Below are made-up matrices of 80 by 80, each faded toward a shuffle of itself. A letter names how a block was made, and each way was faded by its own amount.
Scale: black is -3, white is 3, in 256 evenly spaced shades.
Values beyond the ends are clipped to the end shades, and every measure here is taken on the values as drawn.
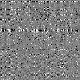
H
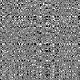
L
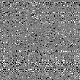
H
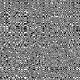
L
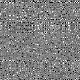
H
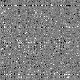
H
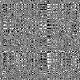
L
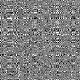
L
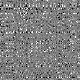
H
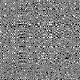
H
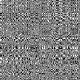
L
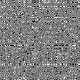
H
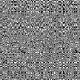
L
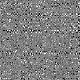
H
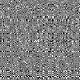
L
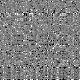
H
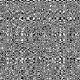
L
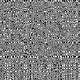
L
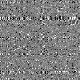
H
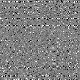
H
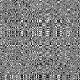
L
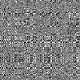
L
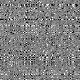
H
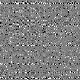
H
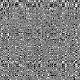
L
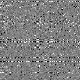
H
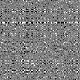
L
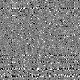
H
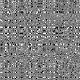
L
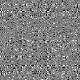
H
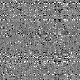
H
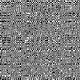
L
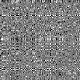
L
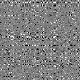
H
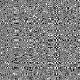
L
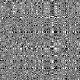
L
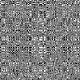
L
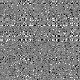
H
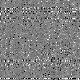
H
